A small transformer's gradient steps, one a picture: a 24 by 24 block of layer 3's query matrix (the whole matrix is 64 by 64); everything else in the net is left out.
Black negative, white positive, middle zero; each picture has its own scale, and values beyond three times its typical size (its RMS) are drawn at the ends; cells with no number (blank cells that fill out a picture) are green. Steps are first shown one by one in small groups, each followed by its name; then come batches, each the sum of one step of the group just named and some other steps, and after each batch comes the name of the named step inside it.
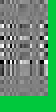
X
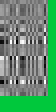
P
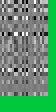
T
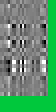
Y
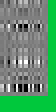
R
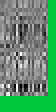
R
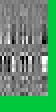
Y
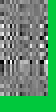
X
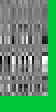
R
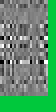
X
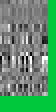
R
